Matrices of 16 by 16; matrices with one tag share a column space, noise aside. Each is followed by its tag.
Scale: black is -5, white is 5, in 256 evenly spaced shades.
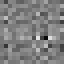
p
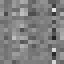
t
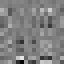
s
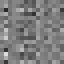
t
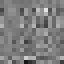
s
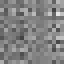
t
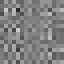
t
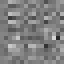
p
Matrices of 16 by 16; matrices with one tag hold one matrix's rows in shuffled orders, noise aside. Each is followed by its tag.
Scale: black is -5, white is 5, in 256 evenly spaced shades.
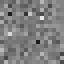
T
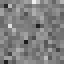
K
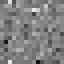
K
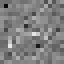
K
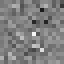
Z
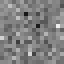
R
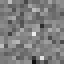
Z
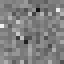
R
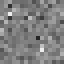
T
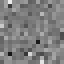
T
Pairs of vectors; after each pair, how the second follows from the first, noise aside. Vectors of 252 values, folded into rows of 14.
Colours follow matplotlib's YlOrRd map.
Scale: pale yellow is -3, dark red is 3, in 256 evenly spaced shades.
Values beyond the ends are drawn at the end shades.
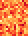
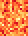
reversed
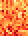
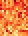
negated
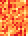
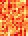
copied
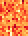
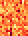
negated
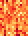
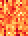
copied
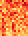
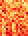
negated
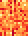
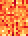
reversed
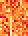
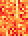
reversed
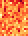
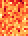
copied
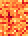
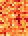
reversed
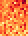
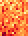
reversed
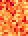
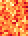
negated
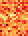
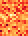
copied
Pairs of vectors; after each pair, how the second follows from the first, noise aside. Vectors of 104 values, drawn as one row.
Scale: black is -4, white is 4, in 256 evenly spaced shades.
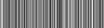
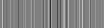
partly zeroed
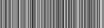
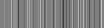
partly zeroed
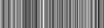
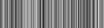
negated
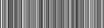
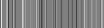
partly zeroed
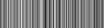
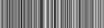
negated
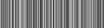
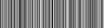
negated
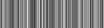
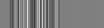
partly zeroed
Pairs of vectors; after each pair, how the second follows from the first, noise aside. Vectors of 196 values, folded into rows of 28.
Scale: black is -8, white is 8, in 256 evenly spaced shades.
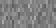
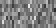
scaled up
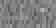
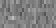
reversed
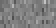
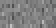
reversed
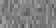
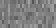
reversed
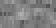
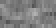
reversed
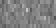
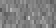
reversed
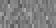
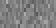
wrapped around
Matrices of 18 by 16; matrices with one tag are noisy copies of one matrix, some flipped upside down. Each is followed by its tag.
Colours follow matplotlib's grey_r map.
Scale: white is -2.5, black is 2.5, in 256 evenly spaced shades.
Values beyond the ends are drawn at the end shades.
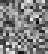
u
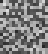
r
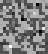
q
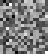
u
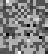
u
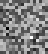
r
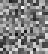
r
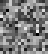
q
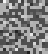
r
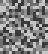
r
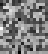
q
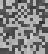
u
